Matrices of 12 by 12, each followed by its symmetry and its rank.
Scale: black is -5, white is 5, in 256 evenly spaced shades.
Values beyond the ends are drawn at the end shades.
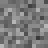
neither, full rank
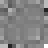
symmetric, rank two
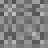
symmetric, rank two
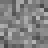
neither, full rank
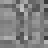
neither, rank two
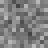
neither, full rank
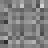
antisymmetric, rank two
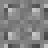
symmetric, rank two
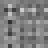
antisymmetric, rank two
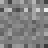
neither, rank two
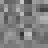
neither, rank two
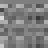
neither, rank two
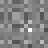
symmetric, rank two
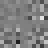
antisymmetric, rank two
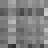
antisymmetric, rank two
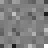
symmetric, rank two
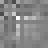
symmetric, rank two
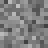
neither, full rank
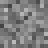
neither, full rank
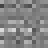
neither, rank two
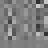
neither, rank two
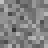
neither, full rank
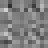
antisymmetric, rank two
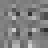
antisymmetric, rank two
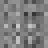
neither, rank two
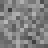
neither, full rank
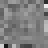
antisymmetric, rank two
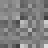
symmetric, rank two
